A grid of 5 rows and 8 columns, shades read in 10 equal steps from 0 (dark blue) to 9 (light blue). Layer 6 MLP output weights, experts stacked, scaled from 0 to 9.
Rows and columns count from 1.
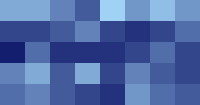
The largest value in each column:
7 7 5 7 9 6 8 6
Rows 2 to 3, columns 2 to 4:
2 3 5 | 4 1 1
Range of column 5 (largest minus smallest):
8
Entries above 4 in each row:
7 1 0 4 2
